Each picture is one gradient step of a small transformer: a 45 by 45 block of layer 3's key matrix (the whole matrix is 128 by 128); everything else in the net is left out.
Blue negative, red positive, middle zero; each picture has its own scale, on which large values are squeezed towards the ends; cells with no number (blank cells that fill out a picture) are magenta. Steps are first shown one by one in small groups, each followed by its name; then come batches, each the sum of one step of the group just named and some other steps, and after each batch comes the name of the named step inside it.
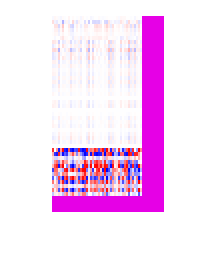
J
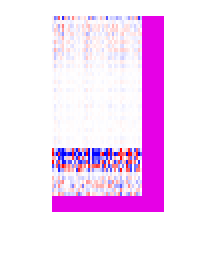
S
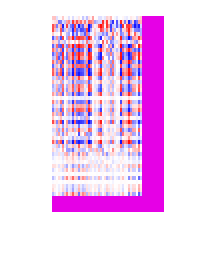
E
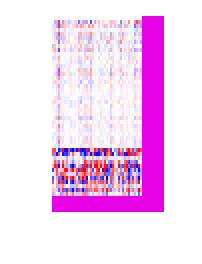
J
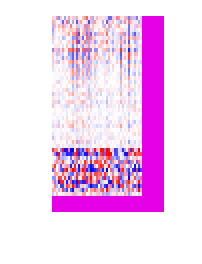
J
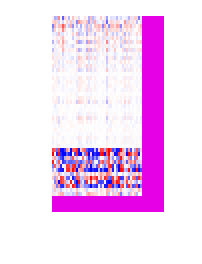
S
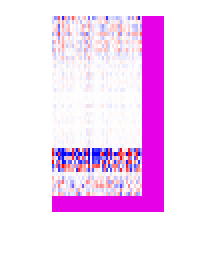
S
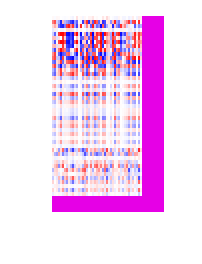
J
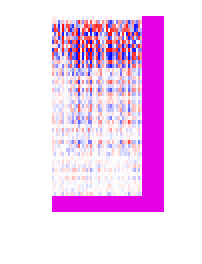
E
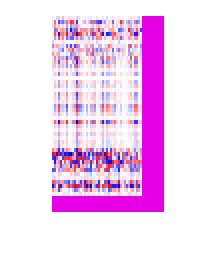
S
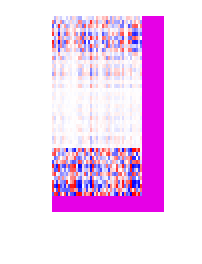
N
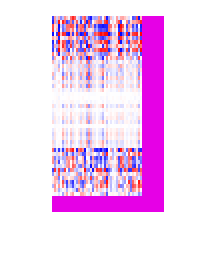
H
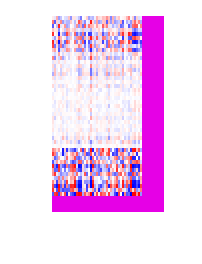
N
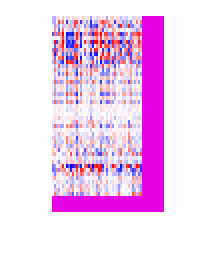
H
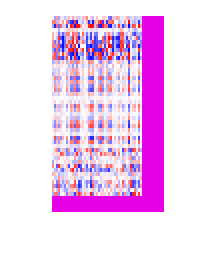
N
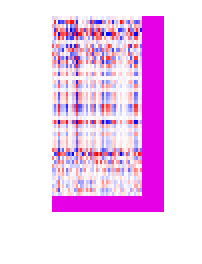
H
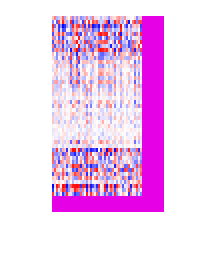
H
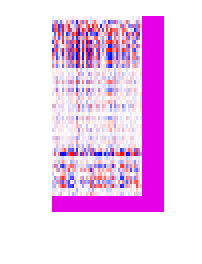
H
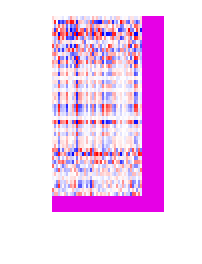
N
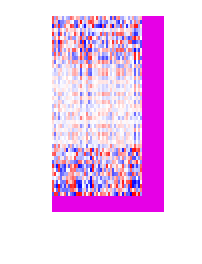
N
